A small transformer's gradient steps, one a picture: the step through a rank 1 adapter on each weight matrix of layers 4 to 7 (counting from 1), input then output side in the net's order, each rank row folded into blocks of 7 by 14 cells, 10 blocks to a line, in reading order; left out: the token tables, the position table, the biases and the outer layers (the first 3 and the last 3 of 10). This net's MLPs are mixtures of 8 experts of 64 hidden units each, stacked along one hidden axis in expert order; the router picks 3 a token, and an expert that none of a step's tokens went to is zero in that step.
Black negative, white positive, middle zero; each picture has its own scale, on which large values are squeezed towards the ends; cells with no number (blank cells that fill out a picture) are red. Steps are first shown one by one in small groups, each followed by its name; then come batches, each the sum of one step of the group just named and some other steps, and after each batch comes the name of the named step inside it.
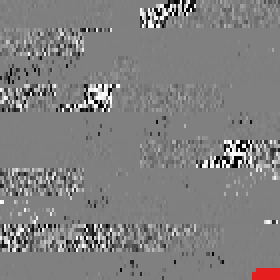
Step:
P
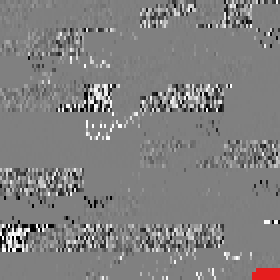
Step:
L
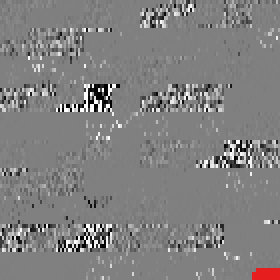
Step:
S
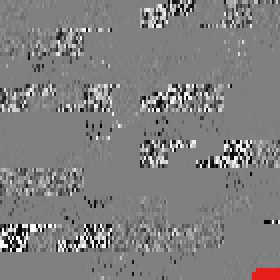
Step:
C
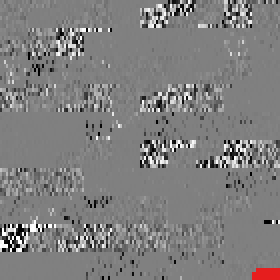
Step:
C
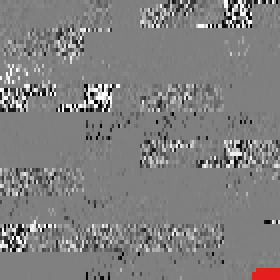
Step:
C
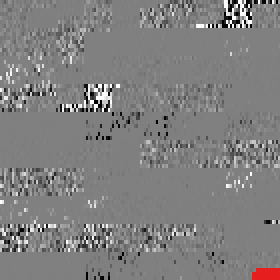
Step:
P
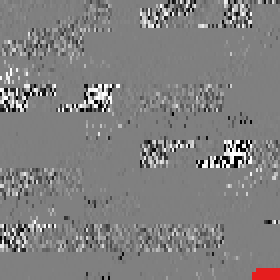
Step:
L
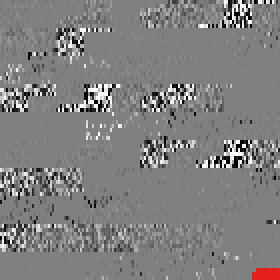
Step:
L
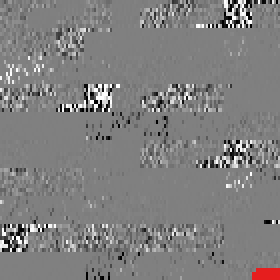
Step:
C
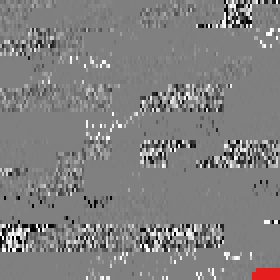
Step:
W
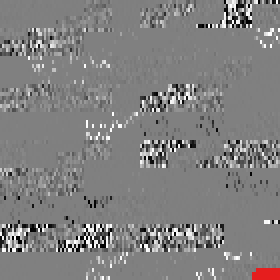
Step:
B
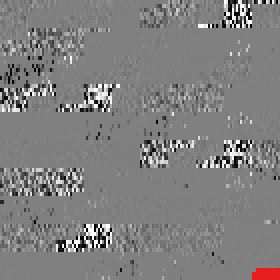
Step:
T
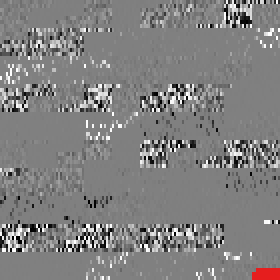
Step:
B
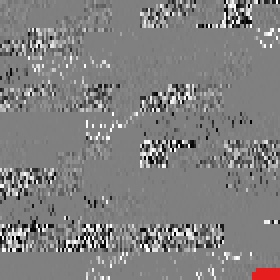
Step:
B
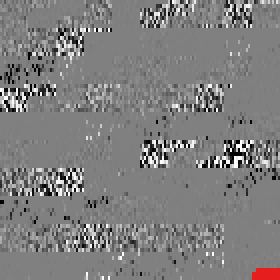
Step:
T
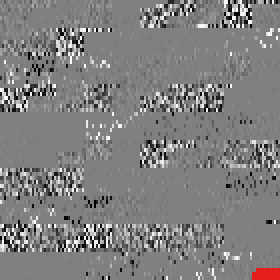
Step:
W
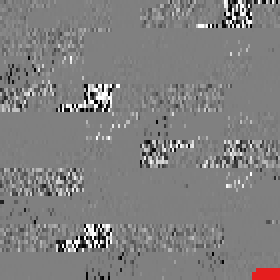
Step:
T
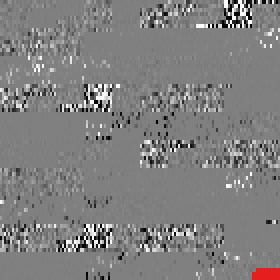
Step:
B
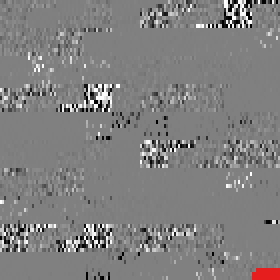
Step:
W
